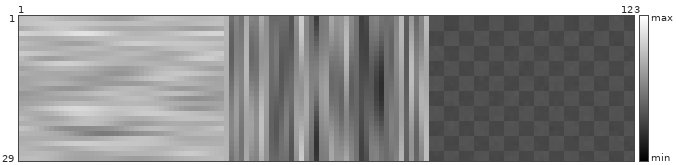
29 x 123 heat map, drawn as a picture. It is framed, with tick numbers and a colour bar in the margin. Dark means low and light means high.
It is made of 1 by 3 panels. Panel 1,1: high, streaked across. Panel 1,2: middling, streaked downward, strong in contrast. Panel 1,3: low, checkered, faint in contrast.
